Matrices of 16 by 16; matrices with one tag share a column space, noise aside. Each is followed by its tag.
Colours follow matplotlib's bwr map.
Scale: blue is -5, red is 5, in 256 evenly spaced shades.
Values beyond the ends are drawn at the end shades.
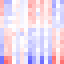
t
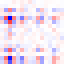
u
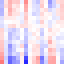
t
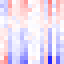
t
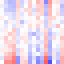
t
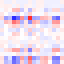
u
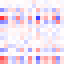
u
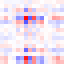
u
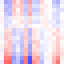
t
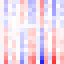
t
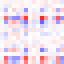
u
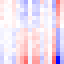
t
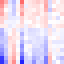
t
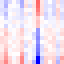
t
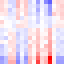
t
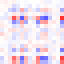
u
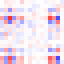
u
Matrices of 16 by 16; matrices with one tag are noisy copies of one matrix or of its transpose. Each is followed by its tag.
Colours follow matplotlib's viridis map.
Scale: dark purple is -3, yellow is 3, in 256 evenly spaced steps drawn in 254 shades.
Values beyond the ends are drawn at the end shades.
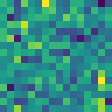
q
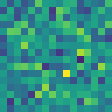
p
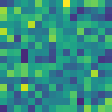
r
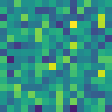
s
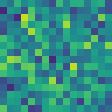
p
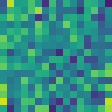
r
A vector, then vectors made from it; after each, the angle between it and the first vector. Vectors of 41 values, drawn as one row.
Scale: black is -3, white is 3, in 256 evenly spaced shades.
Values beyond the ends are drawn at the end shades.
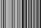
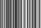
nearly opposite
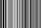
partly aligned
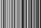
nearly parallel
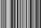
partly aligned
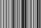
partly aligned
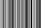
partly aligned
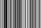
partly opposed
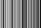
nearly parallel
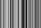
partly aligned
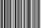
partly opposed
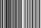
nearly opposite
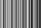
partly aligned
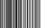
nearly opposite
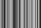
orthogonal
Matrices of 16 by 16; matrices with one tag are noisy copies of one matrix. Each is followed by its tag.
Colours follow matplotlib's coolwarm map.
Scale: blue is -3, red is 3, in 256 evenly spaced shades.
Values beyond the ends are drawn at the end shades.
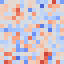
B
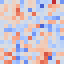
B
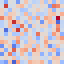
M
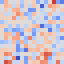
B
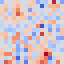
B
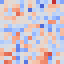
B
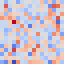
M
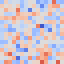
B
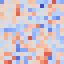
B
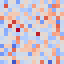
M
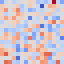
B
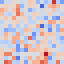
B
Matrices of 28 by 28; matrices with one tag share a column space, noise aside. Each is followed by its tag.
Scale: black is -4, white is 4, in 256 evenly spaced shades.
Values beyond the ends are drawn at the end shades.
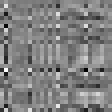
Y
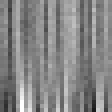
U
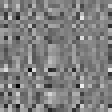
Y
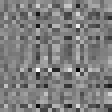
Y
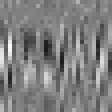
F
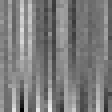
U
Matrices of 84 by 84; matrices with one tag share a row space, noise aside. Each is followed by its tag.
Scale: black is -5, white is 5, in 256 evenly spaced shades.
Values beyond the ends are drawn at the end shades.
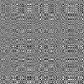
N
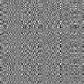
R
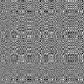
N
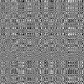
N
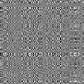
R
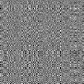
R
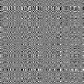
R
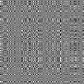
R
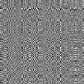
R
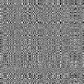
R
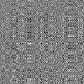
N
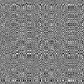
N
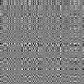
R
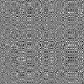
N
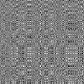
N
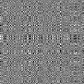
R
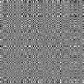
R
